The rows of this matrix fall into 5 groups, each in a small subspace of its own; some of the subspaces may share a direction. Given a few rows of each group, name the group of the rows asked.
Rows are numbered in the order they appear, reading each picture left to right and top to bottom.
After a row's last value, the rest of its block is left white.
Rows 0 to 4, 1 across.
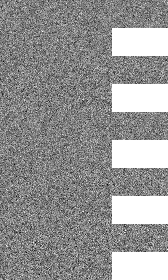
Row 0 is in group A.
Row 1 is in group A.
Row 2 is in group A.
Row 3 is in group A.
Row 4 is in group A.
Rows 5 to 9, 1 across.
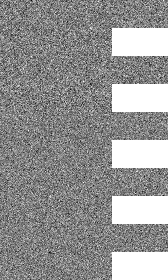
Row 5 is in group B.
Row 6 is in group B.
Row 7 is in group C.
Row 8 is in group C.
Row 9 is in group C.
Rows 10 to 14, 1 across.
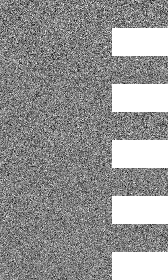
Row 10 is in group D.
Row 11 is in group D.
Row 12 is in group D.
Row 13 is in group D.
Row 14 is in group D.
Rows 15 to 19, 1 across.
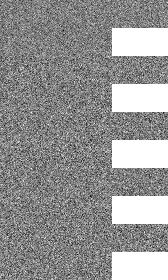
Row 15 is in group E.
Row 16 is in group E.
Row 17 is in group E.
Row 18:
B
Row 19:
C
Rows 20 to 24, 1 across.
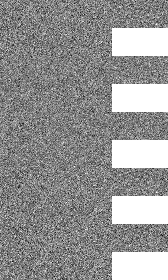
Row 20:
D
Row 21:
A
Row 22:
E
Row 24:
D
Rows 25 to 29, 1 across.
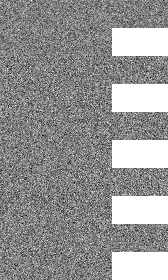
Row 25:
B
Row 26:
C
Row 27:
E
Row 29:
D
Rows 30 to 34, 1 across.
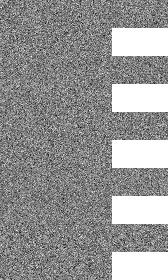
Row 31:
E
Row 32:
D
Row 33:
E
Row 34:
A
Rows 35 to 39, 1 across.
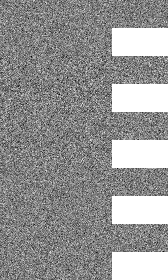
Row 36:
A
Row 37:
E
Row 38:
D
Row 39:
C
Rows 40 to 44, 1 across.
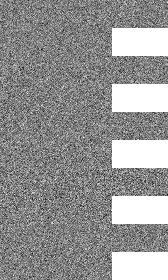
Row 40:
E
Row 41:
E
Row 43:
D
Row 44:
D
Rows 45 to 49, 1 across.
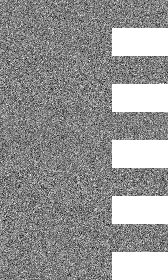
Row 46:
D
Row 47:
B
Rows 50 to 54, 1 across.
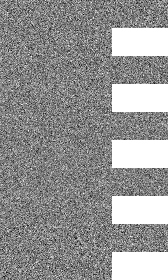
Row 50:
C
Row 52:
C
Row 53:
E
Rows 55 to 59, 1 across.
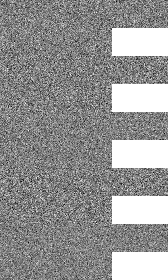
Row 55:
B
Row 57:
D
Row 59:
C
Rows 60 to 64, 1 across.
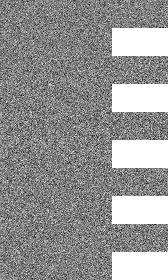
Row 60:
D
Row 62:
E
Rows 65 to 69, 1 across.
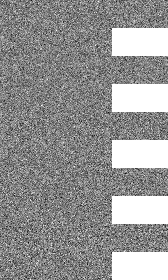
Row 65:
B
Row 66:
E
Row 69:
C
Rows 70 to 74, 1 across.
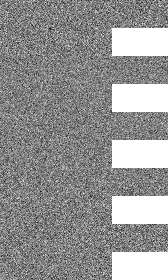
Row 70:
C
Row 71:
C
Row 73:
E
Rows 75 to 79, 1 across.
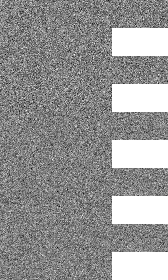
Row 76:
A
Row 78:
A
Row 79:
A
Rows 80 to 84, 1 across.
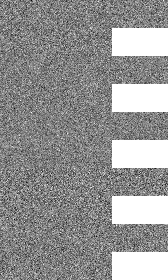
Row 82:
A
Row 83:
D
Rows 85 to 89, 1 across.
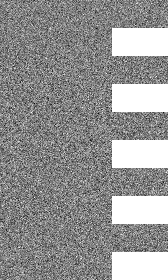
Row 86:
C
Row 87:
B
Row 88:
A
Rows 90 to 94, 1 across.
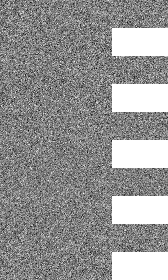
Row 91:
B
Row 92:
C
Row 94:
A
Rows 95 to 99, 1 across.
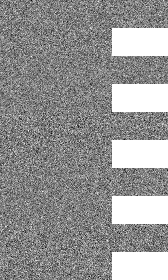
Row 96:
B
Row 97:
C
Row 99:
A
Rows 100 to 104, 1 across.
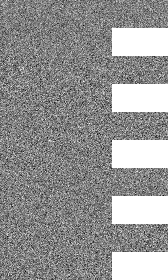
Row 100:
B
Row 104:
C
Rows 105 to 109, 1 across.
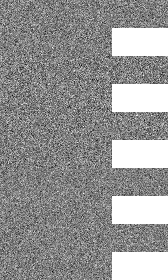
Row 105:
D
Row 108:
B
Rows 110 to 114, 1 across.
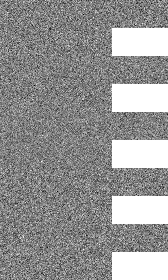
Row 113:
E
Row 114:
E
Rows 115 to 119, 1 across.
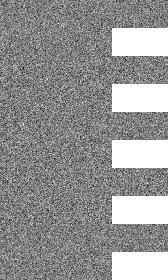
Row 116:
E
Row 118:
C
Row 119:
E
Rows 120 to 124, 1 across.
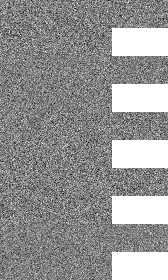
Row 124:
B
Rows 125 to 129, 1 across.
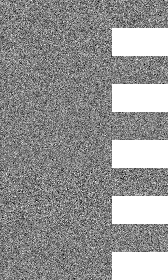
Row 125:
B
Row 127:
D
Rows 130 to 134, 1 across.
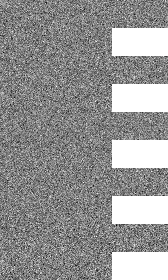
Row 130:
D
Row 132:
B
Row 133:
C
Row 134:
B
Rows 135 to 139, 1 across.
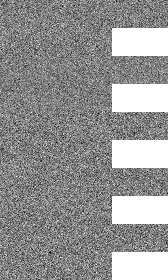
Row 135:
B
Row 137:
B
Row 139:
C
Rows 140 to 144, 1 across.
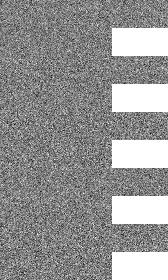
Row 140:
E
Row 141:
C
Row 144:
A
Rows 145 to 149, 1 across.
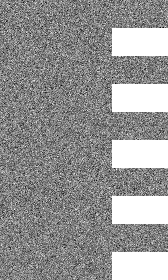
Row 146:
D
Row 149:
A
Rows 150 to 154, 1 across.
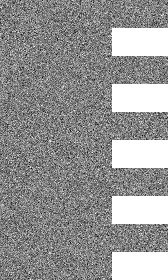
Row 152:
C
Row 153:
B
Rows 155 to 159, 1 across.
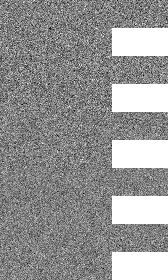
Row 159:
A
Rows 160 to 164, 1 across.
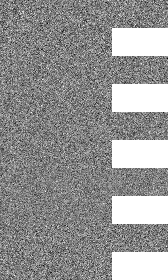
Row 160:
E
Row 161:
E
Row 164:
D
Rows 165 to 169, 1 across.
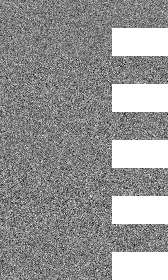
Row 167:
E
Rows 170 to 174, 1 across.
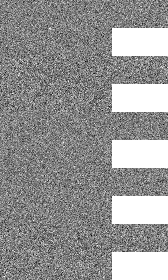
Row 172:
E
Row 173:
D
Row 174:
D
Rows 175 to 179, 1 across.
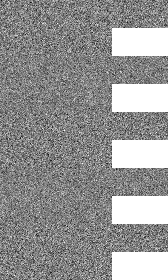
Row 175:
E
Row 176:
A
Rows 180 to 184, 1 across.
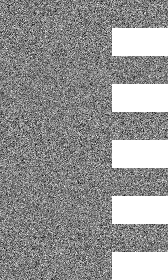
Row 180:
D
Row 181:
B
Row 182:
A
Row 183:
C
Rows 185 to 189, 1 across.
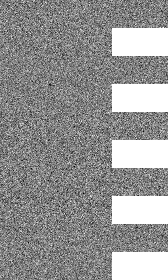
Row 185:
D
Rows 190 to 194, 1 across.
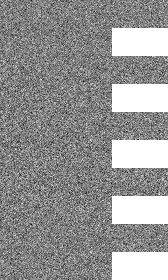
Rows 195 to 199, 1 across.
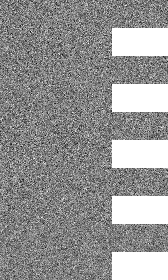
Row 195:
D
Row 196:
C
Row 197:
A
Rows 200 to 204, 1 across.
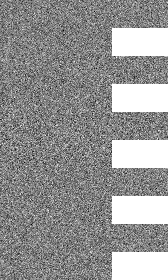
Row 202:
A
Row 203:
C
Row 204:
B
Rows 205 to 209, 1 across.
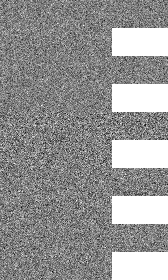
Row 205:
B
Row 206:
E
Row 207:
D
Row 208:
A
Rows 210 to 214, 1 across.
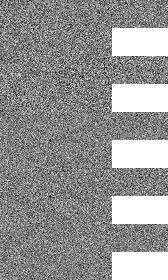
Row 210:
D
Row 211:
D
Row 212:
C
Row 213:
C
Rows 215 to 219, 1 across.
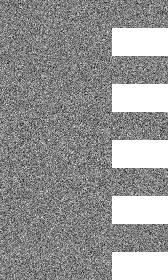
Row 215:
D
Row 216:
D
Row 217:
A
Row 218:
E
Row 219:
B
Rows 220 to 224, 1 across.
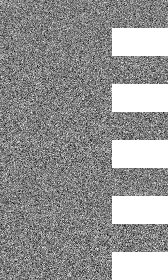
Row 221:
A
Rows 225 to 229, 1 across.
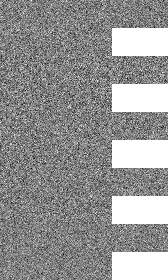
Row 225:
E
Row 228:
B
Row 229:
E
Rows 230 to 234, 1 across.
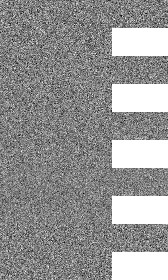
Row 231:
C
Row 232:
A
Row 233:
B
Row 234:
C
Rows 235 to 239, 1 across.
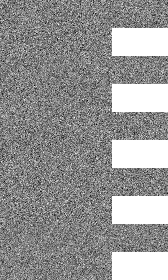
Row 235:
A
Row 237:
B
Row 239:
A
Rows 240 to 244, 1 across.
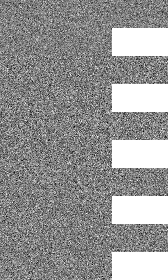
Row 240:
C
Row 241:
C
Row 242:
E
